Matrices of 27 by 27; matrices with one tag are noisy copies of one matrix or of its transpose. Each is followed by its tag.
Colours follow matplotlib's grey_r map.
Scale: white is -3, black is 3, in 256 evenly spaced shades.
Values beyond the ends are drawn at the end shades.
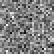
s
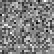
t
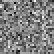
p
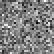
t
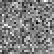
t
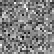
t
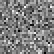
s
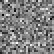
p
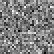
s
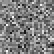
s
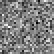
t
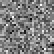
s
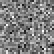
s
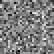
p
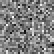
s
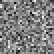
p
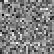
p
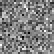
t
